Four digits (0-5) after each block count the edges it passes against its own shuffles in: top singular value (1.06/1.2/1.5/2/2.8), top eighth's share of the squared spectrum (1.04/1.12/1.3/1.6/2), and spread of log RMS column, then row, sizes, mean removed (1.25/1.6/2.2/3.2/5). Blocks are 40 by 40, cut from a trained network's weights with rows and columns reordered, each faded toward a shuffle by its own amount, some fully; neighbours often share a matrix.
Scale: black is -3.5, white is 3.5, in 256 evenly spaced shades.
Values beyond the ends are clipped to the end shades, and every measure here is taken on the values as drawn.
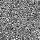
0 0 0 0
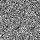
0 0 0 0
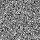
0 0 0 0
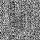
3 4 1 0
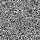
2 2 0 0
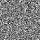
2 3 0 1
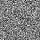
2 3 0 0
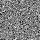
1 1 0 0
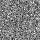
0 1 0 0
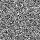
0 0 0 0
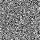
0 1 0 0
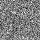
0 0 0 0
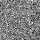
0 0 0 0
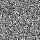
0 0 0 0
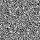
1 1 0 0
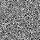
2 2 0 0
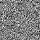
2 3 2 0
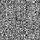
3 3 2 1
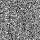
1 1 0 0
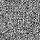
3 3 1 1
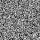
1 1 0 0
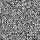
0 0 0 1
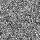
1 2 0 0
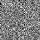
3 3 1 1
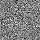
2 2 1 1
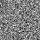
1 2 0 0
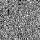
2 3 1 1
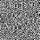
3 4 2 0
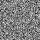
2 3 1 0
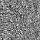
3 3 1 1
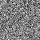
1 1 0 0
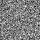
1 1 0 0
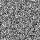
1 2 0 0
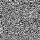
2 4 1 1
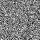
1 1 0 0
